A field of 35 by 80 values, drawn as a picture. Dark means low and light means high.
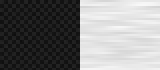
The table splits into one row of 2 panels. Panel 1,1: very low, checkered, faint in contrast. Panel 1,2: very high, streaked across, faint in contrast.
